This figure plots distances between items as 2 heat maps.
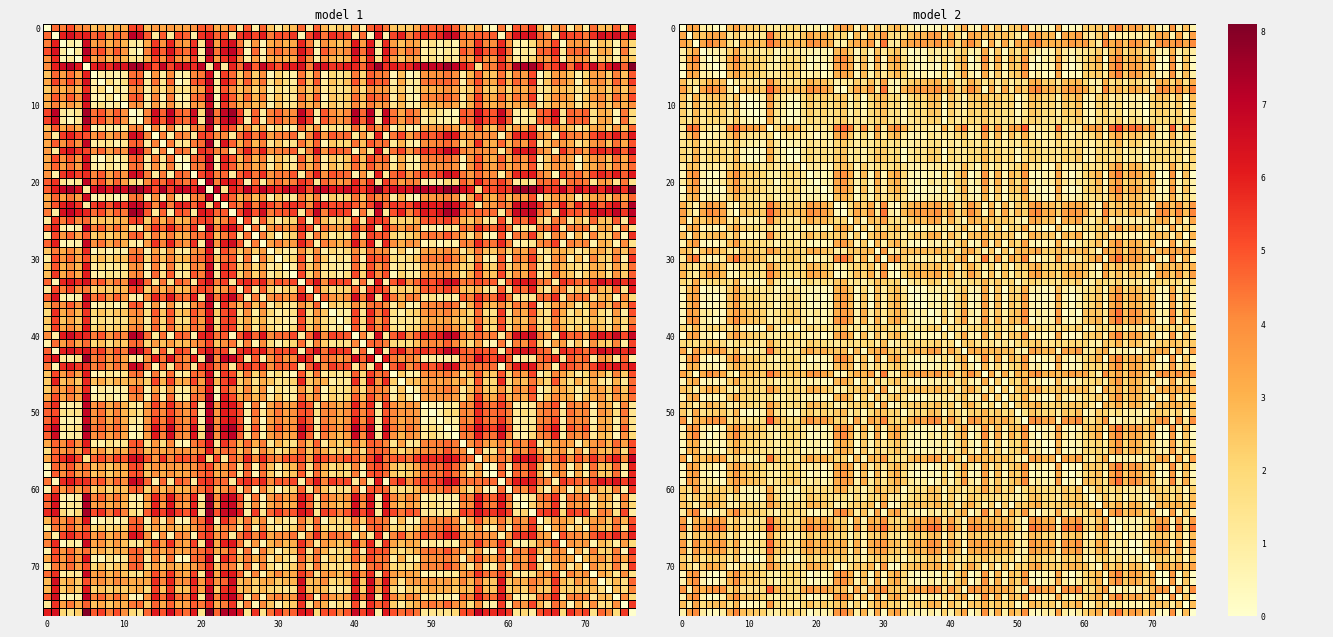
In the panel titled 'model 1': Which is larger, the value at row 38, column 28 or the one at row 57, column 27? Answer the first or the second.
the first
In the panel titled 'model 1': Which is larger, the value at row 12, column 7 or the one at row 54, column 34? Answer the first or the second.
the first
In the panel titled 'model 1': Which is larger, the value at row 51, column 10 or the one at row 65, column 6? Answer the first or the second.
the first
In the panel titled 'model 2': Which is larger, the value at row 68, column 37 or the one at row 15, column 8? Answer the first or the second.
the first
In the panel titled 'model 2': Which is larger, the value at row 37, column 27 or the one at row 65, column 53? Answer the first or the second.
the second
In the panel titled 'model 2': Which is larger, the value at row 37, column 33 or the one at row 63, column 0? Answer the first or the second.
the first
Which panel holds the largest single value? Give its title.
model 1
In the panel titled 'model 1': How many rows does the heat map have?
77
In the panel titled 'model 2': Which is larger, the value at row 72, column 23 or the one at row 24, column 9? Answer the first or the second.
the first
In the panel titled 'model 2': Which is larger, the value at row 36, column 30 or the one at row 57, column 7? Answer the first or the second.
the second
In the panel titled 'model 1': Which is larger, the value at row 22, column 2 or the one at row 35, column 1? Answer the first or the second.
the second
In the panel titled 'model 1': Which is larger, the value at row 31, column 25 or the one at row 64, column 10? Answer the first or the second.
the first
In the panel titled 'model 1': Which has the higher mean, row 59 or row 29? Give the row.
59
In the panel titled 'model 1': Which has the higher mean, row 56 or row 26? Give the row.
56
